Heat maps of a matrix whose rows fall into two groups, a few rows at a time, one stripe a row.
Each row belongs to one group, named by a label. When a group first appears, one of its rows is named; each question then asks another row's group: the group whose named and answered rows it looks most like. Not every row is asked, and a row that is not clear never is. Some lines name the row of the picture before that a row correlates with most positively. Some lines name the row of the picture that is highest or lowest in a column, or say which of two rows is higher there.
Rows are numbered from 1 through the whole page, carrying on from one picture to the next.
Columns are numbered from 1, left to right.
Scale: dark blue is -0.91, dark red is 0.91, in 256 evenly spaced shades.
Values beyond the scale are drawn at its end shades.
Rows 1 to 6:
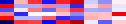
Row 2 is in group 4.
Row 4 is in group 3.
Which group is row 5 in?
4
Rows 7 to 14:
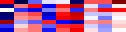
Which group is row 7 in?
3
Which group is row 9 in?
3
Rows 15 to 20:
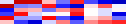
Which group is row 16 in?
4
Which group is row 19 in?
4
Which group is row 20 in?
3
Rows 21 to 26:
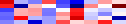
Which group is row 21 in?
4
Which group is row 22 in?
3
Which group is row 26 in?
3
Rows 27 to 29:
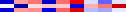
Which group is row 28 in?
3
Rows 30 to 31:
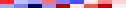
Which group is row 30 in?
4
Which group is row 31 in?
3
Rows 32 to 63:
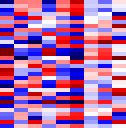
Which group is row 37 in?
3
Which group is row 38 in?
3
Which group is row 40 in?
4
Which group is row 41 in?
3
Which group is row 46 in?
3
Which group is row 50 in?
4
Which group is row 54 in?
3
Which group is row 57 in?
4
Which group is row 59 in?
3
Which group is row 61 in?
3
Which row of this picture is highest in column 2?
35
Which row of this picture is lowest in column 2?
46
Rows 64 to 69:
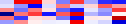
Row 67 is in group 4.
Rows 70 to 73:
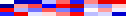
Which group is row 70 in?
3
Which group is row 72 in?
4
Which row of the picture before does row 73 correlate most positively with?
69
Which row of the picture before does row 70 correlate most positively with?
65
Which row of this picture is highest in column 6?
71
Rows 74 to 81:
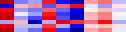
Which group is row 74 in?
4
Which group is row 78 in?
4
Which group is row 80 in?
4
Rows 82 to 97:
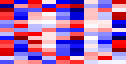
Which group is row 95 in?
4
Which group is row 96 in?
3
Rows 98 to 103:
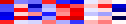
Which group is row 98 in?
4
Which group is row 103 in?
4
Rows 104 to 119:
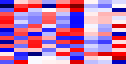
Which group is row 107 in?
4
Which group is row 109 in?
4
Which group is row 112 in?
3
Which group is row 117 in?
3
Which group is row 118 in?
3
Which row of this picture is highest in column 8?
117
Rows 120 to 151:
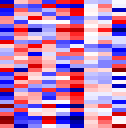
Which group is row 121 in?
4
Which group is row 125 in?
3
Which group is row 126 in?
3
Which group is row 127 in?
3
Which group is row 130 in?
4
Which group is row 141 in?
3
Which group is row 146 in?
4
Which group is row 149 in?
4
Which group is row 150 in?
4
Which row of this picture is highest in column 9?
137
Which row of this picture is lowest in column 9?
127
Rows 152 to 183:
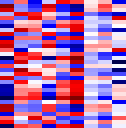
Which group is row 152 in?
3
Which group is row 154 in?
4
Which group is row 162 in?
4
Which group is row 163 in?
4
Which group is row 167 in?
3
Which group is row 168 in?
4
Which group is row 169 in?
3
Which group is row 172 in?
3
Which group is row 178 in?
4
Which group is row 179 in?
4
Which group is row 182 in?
4
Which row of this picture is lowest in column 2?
164
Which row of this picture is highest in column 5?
176
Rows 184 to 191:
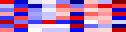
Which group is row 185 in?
3
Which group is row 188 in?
3
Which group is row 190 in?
3
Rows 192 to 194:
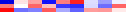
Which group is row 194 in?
4
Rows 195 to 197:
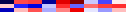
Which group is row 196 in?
3
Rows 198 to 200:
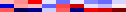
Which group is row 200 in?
3
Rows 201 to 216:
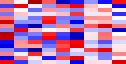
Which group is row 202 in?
3
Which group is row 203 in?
4
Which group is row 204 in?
3
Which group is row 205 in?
4
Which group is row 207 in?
3
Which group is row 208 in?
3
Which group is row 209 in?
4
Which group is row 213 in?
3
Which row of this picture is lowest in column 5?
201
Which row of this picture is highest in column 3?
201
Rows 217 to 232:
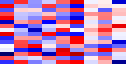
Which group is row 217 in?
3
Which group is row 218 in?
4
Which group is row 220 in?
4
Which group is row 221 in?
4
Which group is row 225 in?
4
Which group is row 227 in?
3
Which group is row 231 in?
4
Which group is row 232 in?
3
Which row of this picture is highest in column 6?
230
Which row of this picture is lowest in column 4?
230
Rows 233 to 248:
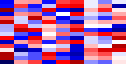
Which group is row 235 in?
4
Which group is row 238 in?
4
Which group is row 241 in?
3
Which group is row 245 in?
3
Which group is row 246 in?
4
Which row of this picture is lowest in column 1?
248
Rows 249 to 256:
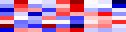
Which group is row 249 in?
3
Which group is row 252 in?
3
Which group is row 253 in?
4
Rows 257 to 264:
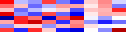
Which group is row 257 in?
4
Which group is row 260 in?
4
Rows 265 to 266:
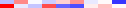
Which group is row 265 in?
3
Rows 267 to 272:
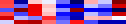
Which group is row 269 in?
3
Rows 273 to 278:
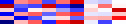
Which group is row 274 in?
4
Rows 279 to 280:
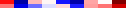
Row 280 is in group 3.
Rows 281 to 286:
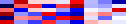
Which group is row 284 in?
4
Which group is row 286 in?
4
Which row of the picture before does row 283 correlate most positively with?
279
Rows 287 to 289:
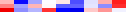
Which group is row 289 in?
4
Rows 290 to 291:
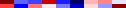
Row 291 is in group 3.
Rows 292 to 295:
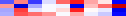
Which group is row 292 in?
3
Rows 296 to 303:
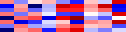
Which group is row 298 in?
3
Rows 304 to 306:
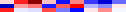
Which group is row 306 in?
4
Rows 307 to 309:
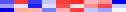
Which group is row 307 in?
3
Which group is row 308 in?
3
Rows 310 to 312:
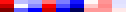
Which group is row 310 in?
4
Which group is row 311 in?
4
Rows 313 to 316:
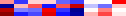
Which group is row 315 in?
4
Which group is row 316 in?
4
